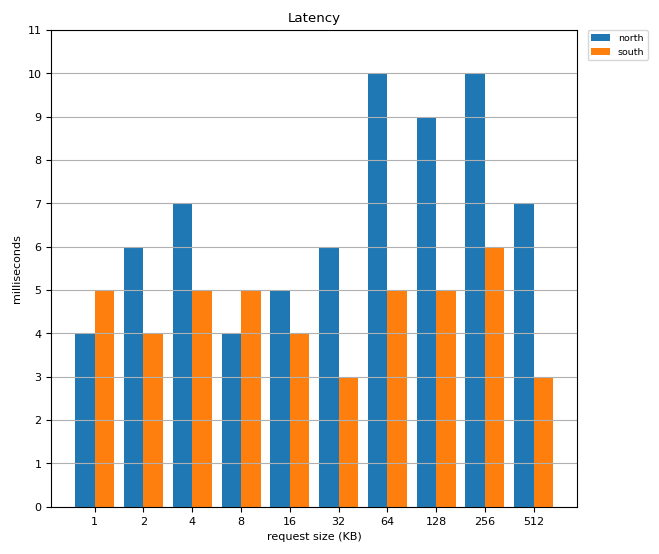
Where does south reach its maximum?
256
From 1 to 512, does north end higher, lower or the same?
higher
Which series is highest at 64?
north
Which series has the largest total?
north
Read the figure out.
Title: Latency
x-axis: request size (KB), ticks 1 2 4 8 16 32 64 128 256 512
y-axis: milliseconds, ticks 0 1 2 3 4 5 6 7 8 9 10 11
Legend: north, south
Values:
north: 4 6 7 4 5 6 10 9 10 7
south: 5 4 5 5 4 3 5 5 6 3
